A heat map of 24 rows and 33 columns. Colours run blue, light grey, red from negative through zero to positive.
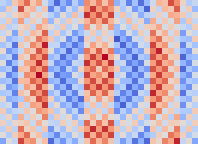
Stripes: upright, repeating 3 times. Slope: none. Rings: centred on the centre.
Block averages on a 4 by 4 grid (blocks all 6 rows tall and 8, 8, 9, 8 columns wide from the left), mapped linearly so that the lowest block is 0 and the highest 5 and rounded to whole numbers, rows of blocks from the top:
5 2 3 5
5 0 1 5
5 0 1 5
5 2 3 5
